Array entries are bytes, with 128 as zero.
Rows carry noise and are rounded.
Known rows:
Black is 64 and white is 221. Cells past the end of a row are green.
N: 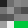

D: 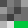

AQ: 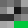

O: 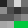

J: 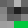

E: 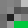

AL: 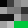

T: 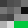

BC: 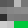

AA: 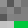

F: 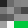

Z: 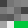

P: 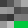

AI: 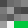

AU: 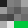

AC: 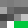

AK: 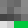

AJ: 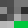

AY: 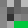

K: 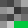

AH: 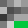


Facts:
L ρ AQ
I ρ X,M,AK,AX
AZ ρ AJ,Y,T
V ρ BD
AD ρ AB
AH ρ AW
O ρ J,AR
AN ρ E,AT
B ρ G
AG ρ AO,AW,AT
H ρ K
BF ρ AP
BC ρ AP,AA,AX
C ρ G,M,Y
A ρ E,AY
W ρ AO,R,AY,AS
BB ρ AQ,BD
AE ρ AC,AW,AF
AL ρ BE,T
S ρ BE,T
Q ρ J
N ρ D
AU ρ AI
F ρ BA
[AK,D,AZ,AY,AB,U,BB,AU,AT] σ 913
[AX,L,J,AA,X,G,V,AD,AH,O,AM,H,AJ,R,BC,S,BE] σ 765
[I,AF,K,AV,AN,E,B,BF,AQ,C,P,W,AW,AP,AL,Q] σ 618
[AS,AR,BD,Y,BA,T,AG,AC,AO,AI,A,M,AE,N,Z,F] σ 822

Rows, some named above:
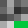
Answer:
BD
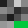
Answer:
Q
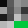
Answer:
S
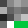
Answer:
AE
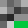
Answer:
AW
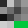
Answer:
BB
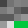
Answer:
Z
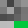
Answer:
AP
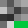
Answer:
AF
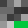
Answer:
AR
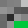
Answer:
E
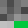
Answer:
G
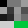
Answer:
AZ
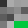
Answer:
A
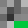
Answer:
AT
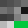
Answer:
Y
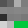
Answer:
BC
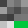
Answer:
U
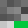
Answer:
M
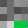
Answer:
AM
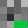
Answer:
AY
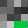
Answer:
AR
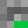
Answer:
R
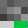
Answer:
M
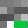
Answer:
AC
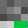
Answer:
M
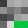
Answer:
AG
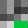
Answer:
BD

